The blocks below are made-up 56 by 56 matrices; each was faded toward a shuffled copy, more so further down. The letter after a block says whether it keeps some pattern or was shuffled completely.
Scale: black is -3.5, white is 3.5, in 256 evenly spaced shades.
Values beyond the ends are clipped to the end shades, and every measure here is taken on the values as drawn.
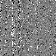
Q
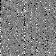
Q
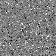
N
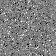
N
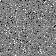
N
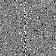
Q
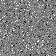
N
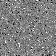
N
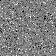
N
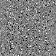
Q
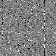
Q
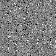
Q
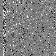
Q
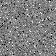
N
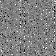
Q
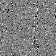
Q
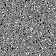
N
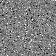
N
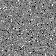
N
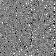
Q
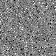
N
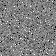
N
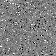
N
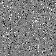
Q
